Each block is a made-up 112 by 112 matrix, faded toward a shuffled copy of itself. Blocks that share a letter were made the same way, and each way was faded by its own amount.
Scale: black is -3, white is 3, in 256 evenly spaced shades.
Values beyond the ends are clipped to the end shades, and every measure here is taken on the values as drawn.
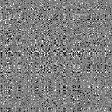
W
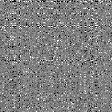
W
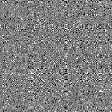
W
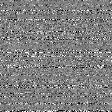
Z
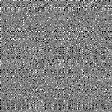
W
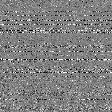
Z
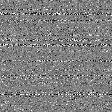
Z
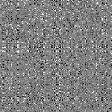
W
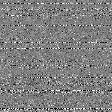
Z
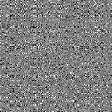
W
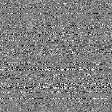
Z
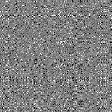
W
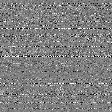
Z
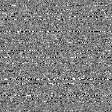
Z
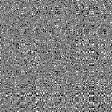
W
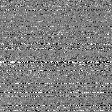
Z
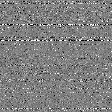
Z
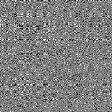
W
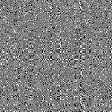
W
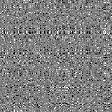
W
